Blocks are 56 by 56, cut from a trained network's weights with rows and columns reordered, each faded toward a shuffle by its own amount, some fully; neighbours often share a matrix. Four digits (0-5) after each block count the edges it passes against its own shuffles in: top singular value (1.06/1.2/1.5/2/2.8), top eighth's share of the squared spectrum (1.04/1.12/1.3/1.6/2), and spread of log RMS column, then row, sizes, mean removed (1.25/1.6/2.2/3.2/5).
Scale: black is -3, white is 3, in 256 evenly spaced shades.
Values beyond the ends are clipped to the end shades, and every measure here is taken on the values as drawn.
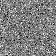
0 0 0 0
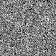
2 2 0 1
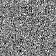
2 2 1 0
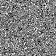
0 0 0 0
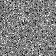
0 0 0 0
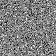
0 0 0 0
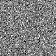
2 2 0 0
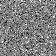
2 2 0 0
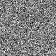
2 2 0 0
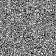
2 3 0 1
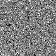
2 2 0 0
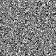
2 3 1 1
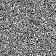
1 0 0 0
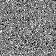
1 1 0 0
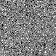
2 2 1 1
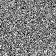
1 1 0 0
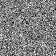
1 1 0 0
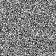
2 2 0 0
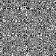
3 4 2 2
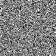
2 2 0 1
